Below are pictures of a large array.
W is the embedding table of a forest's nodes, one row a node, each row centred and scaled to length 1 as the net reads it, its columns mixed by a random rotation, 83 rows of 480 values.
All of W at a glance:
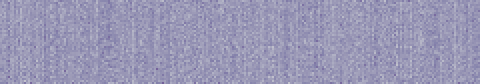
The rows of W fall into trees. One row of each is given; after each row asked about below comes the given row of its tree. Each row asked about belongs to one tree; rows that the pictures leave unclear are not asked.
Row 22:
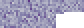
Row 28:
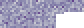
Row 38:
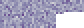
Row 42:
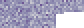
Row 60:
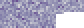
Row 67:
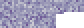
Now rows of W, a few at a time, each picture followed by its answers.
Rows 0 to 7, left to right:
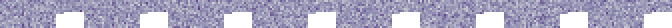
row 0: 38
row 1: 38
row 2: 22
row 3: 60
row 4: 42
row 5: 60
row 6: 67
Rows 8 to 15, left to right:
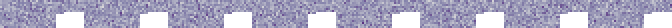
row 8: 22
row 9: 60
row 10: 22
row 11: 38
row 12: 22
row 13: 42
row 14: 28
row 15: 60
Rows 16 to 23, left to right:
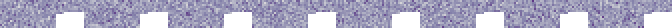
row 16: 60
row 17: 42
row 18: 60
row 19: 42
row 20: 60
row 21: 28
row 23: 67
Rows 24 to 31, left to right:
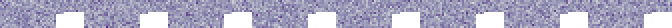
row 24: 42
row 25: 38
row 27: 22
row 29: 38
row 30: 22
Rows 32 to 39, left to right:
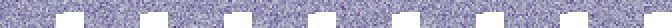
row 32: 60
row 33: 42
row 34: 22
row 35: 60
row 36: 38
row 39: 22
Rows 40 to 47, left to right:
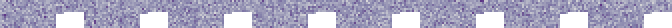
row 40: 22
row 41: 67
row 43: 22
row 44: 42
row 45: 22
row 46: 60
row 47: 60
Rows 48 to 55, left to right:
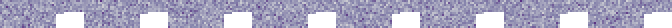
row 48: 38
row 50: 42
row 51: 38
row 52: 42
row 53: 38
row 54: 60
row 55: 28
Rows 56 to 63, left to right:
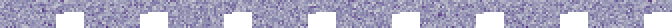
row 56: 22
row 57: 28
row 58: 67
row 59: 22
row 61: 60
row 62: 28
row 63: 22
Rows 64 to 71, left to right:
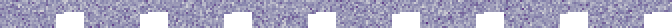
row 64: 60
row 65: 22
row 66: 60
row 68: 42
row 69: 28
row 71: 28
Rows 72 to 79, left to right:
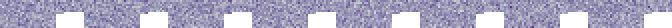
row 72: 42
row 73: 22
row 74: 22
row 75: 42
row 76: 60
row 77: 60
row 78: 38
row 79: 42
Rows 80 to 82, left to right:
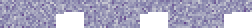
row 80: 38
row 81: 67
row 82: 42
